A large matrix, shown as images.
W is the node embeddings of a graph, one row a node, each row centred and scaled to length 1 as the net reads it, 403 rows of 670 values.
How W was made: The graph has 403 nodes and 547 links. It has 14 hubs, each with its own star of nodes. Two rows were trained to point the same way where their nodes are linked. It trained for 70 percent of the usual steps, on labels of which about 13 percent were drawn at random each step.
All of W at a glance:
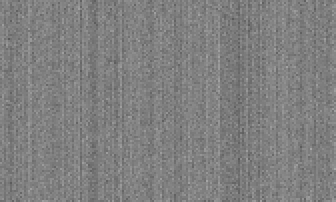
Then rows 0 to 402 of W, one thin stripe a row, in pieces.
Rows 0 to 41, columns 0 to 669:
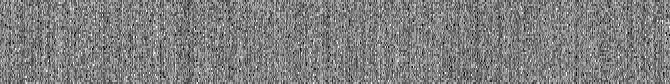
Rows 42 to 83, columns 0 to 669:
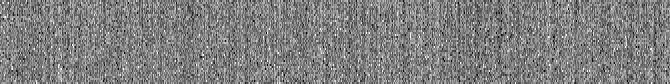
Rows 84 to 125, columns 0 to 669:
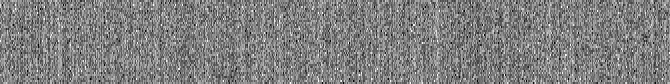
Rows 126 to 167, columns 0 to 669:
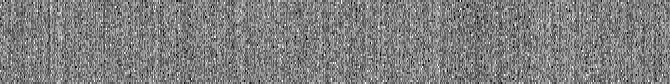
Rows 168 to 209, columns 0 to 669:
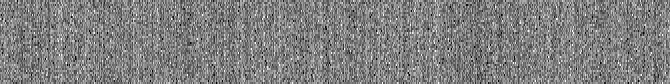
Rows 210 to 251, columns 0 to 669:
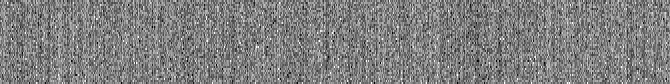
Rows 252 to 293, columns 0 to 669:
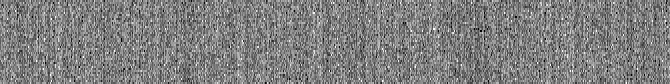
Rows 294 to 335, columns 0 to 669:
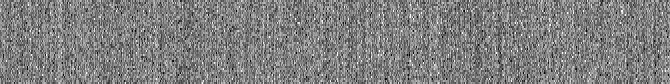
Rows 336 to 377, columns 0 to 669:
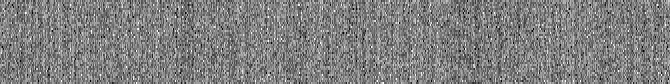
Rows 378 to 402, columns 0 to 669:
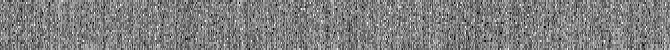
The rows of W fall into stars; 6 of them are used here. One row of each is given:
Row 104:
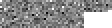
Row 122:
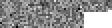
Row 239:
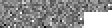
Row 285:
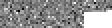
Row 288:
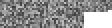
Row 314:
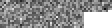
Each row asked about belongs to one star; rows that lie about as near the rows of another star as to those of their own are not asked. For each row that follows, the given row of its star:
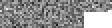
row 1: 285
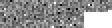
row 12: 288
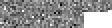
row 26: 288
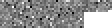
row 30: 239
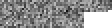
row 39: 288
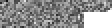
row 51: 122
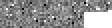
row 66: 285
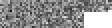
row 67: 104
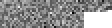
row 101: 239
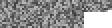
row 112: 122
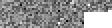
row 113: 314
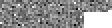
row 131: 288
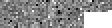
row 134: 288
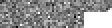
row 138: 122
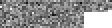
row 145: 104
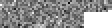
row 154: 314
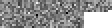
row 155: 239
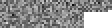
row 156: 314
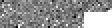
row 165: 122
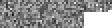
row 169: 288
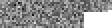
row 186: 104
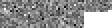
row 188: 288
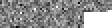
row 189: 122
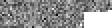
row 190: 104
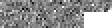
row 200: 104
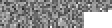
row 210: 314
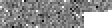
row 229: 104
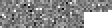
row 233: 314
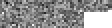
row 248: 122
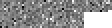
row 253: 314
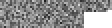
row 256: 104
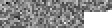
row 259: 239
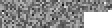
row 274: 239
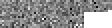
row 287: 104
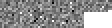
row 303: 314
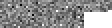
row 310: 122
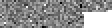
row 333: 285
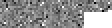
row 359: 285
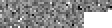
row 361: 122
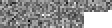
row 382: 288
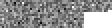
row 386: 104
